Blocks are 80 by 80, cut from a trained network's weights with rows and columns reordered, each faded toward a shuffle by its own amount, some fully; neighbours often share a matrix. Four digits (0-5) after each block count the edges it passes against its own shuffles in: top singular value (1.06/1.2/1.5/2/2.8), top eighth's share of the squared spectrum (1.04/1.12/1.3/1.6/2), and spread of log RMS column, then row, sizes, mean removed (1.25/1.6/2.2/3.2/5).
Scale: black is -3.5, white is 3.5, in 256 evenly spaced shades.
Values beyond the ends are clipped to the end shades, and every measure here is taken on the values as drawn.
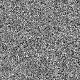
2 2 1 0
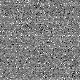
2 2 1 0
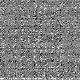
3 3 3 1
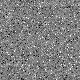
0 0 0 0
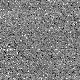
1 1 0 0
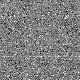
1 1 1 0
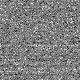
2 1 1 0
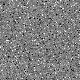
0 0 0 0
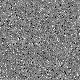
0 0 0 0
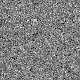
2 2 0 1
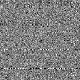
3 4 1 2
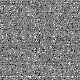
2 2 2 0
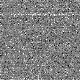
2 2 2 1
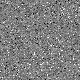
0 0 0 0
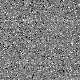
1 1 0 0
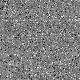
0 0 0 0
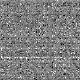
3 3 3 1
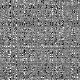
3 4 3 1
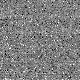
1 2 1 0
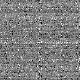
3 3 3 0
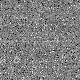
1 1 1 0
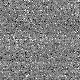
2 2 1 0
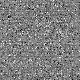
2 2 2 0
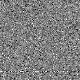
2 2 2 1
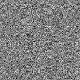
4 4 1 2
